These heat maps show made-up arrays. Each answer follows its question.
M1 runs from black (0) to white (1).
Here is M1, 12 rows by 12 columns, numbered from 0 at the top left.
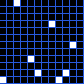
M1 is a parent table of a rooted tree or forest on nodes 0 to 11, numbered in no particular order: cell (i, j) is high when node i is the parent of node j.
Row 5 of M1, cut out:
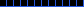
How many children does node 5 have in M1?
0
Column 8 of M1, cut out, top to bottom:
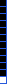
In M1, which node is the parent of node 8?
11
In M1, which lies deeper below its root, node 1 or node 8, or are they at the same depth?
node 8
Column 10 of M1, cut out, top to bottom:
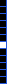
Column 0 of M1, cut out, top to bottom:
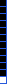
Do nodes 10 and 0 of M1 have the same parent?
no
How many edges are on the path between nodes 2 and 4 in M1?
4
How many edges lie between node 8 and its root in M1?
1
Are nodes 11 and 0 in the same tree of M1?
yes
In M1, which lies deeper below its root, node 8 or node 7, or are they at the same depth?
the same depth
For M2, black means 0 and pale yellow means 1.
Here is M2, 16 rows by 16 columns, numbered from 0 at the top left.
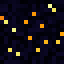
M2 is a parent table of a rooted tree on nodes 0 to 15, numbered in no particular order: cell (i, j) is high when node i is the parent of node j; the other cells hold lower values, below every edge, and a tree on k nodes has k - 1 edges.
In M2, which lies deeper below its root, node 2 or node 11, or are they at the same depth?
the same depth
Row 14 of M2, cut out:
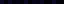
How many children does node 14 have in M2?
0
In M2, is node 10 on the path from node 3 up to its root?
no
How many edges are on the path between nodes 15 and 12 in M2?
5
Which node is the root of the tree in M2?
5
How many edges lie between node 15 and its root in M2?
7
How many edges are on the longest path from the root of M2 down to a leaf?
7
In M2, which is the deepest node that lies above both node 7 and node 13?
12
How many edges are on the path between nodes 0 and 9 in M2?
5
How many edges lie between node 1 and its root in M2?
1
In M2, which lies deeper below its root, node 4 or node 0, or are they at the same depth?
node 0
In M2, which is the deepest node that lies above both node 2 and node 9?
12
